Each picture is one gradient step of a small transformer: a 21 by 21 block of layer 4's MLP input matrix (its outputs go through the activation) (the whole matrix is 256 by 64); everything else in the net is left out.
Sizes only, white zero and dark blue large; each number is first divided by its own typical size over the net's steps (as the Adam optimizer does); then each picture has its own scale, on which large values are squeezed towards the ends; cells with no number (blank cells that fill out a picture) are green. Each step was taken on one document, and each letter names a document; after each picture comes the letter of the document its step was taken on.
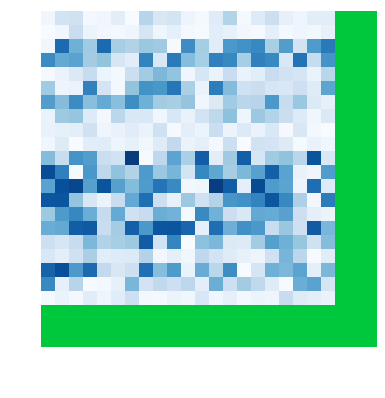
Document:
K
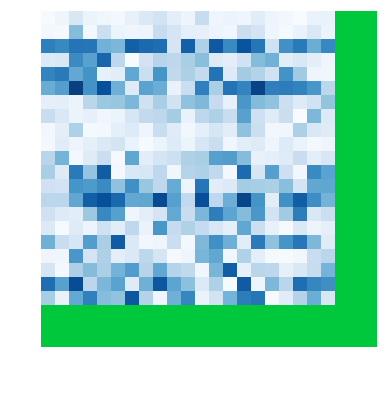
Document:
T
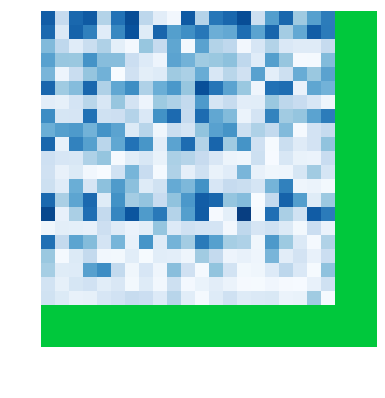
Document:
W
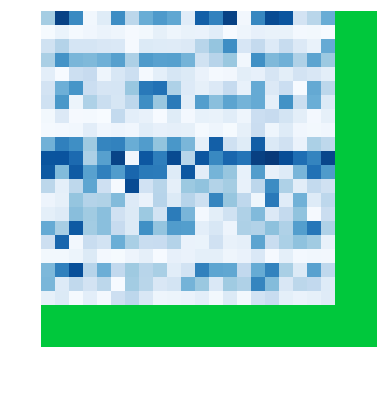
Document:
K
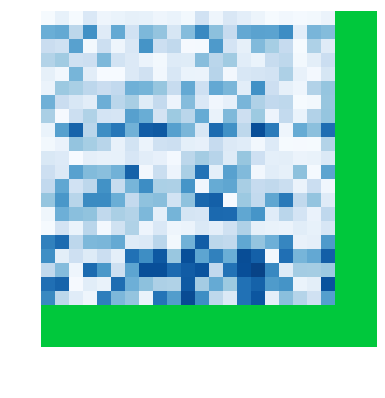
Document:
W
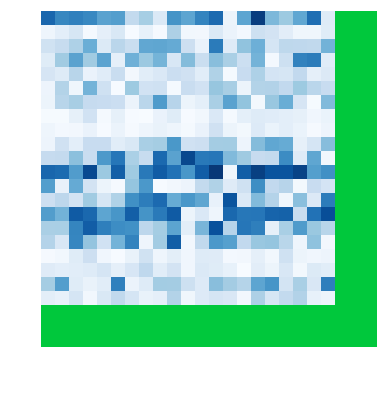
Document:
K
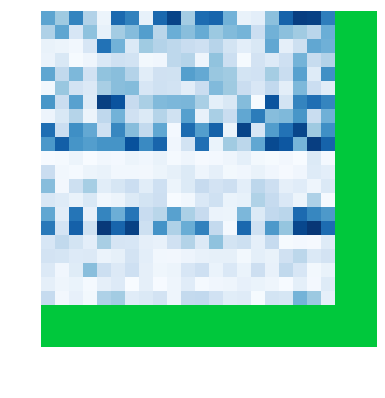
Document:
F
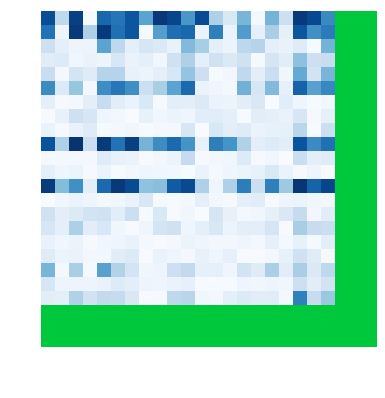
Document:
F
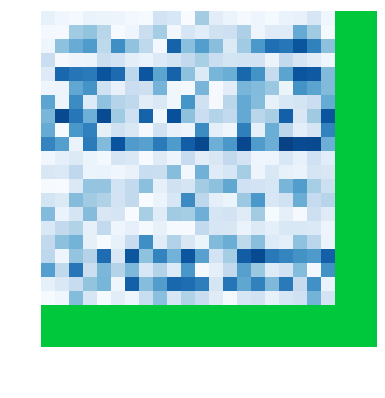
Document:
W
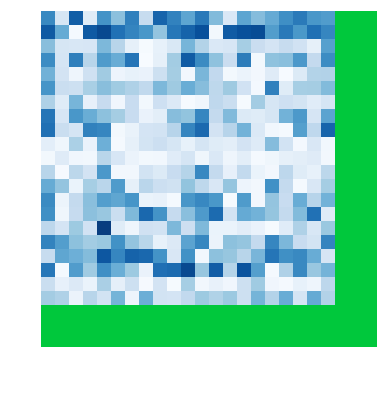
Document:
W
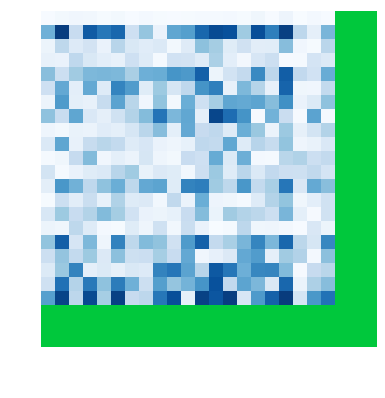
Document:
W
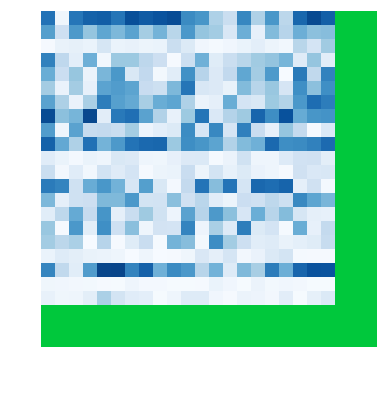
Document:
F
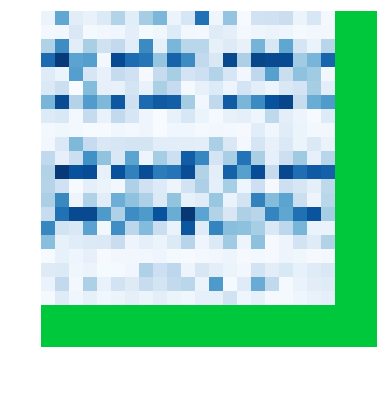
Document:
K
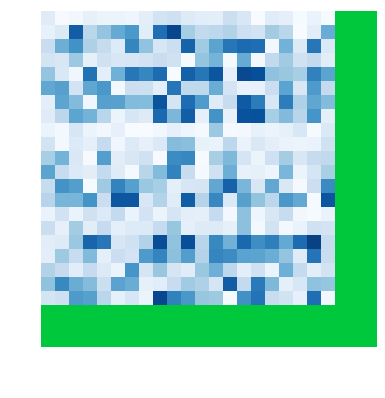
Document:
T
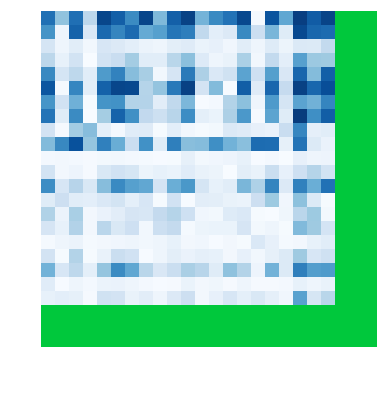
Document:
F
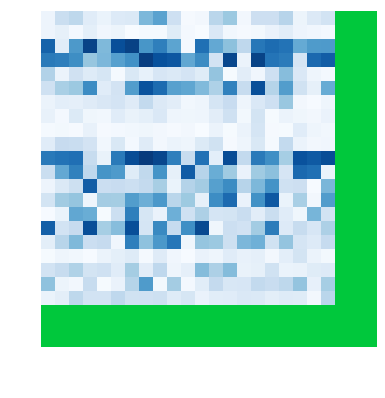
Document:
K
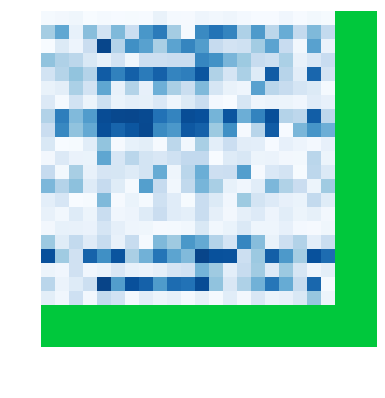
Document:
W
